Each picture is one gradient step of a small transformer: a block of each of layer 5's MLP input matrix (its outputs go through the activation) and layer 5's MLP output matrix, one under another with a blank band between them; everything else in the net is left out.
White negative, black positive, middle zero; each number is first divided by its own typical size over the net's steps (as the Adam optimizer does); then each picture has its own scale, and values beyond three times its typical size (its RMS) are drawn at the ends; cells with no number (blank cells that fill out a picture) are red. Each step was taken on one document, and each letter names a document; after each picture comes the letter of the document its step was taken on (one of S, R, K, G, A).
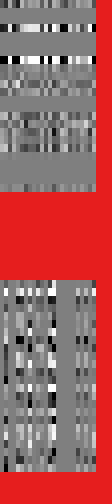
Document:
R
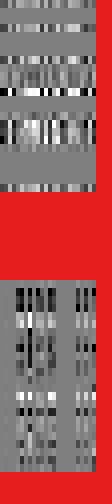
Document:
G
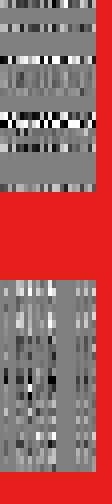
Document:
R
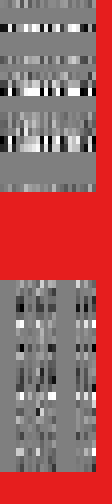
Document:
G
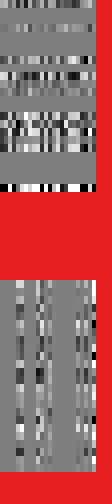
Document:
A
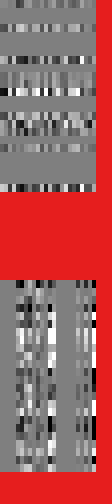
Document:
R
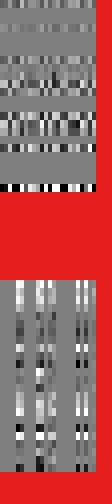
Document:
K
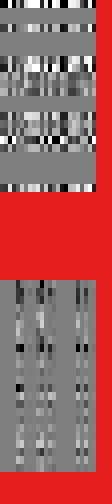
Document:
G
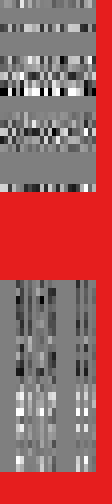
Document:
G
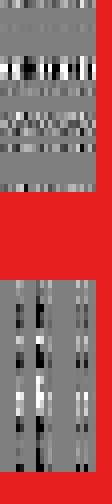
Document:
K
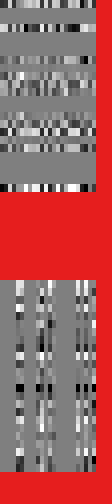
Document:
A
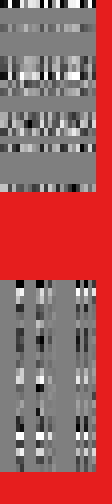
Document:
K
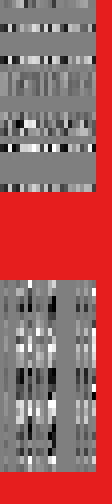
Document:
R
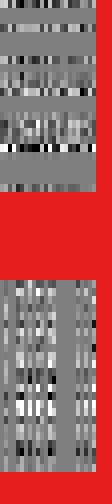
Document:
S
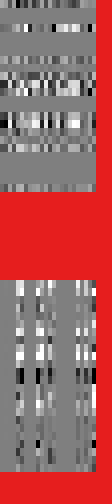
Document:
A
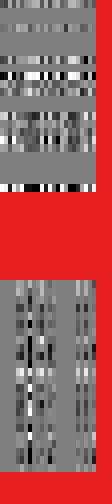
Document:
G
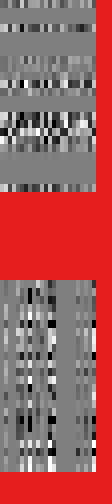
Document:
R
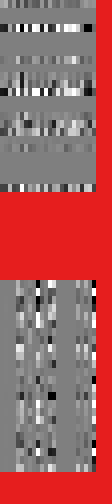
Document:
S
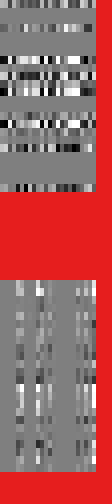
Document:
A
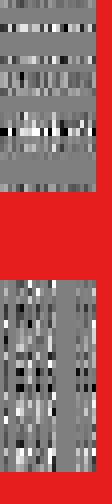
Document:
S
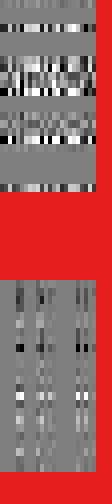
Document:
G
